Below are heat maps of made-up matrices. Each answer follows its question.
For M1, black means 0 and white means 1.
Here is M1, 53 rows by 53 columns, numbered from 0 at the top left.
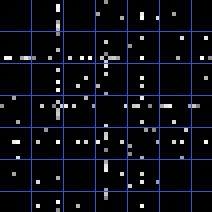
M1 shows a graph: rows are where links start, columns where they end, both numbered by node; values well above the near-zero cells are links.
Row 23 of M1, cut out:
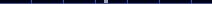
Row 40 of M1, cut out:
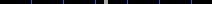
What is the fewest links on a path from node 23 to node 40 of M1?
2
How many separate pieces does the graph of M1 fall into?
3
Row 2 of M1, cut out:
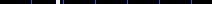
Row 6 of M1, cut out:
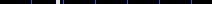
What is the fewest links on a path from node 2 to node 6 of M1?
2
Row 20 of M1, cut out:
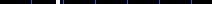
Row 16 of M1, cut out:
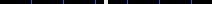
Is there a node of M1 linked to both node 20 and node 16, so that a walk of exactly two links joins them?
no
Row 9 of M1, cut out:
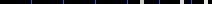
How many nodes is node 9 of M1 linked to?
3
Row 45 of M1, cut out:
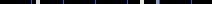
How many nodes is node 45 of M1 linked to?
3
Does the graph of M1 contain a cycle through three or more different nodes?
yes
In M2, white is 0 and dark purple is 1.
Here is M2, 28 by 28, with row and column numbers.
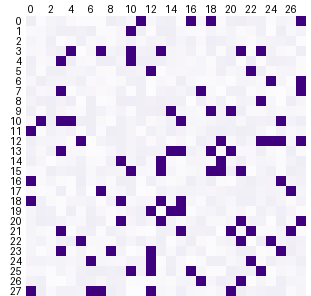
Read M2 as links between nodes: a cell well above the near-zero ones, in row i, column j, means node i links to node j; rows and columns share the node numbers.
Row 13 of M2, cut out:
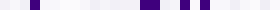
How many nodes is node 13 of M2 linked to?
5
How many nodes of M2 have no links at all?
1
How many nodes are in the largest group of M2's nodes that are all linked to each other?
3
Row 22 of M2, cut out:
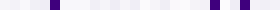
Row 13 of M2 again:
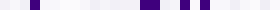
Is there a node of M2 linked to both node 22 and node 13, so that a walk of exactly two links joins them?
no
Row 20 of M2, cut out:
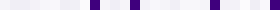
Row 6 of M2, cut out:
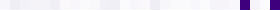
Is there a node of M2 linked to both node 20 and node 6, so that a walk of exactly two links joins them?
yes
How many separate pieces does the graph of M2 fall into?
2
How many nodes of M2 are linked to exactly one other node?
3
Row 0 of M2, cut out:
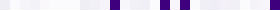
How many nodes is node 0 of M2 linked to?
4
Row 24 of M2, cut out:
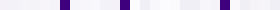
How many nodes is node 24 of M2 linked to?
3
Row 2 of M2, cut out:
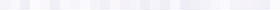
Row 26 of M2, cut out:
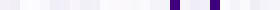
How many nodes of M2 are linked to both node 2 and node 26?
0
